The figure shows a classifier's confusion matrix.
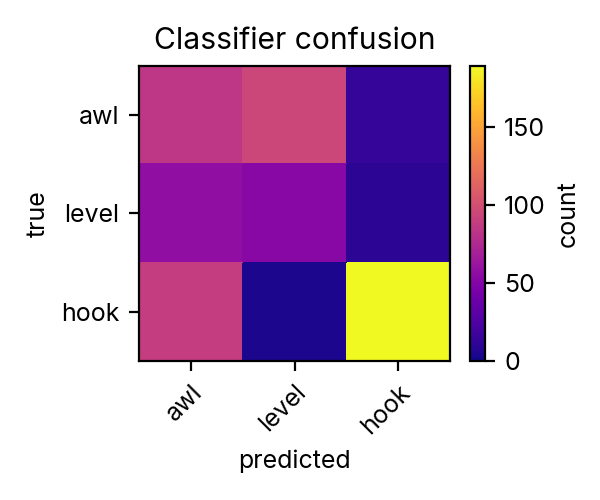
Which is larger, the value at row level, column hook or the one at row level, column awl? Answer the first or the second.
the second
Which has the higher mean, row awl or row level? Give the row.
awl
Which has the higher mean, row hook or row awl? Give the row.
hook
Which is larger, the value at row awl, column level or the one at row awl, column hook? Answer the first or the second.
the first
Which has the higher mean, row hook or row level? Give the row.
hook
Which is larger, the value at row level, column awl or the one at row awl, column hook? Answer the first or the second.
the first
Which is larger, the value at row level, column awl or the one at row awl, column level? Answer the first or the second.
the second
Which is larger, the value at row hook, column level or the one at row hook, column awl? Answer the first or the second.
the second
